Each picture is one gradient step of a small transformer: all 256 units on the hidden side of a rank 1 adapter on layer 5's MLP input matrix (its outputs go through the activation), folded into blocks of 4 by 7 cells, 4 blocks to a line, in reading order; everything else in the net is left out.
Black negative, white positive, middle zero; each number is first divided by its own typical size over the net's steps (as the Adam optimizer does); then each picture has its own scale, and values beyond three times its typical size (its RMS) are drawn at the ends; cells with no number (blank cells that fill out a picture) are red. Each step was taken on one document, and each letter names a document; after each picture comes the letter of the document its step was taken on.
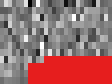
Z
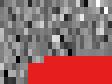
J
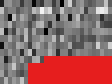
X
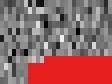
Z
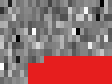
J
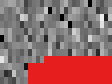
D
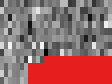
X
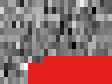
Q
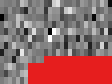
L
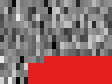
L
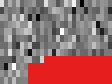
Q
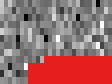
D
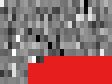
J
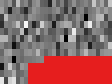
L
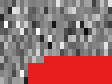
L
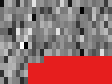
X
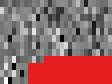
J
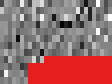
Z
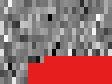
Q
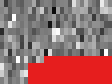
X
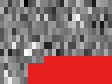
J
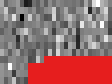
D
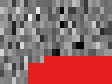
Q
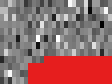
Z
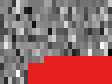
L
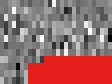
L
